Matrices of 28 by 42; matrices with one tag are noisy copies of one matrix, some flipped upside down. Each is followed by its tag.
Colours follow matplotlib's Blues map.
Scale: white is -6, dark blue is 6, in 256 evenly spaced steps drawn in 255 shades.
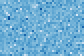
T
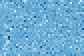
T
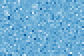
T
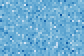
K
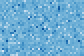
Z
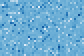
Z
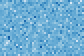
T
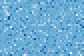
T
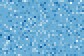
T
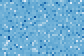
T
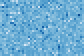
Z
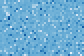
T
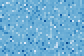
K
